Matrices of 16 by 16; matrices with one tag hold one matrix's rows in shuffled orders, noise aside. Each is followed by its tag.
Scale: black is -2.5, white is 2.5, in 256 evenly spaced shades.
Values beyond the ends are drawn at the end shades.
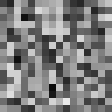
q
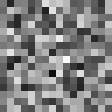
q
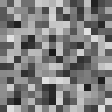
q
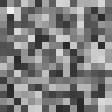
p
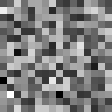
q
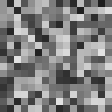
p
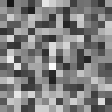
q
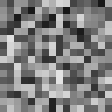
q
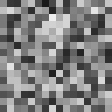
q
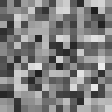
p
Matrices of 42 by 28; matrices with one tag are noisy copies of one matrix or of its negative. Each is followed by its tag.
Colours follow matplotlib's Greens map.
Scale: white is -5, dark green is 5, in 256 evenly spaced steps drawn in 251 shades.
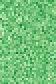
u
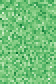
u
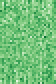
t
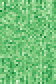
t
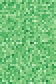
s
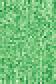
t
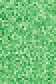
u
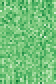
t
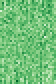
t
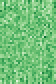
t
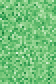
u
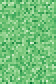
s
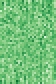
t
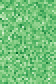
u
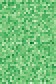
s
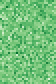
u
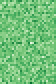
s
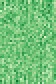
t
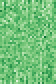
t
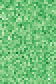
u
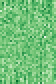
t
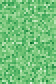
s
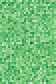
s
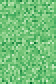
s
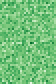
s
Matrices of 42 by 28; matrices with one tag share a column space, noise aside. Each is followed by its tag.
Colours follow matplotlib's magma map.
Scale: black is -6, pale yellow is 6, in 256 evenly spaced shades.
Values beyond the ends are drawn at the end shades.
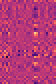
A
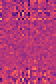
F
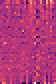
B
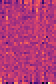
B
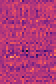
A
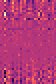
F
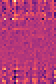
F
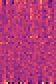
B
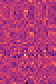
A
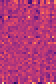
B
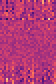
F
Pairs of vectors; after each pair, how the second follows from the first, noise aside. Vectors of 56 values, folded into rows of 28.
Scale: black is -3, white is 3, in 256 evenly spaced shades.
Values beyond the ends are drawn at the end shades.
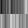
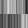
wrapped around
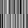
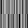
wrapped around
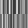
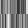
shuffled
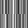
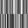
shuffled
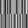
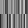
shuffled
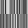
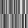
shuffled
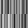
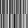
sign-scrambled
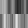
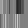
partly zeroed
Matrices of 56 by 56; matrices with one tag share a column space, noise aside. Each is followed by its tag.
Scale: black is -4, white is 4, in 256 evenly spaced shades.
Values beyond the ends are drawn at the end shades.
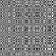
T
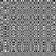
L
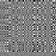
L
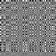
L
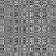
T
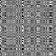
T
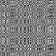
T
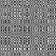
T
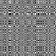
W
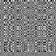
L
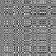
W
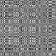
T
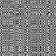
W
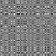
W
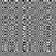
L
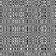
T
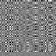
L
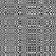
W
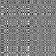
W
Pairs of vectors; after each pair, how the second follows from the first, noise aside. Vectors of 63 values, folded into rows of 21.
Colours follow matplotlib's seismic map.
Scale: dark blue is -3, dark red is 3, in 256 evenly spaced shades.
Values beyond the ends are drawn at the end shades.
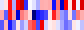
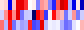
sign-scrambled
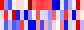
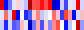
copied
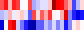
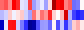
copied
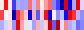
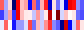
wrapped around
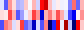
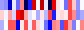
wrapped around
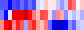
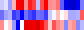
wrapped around
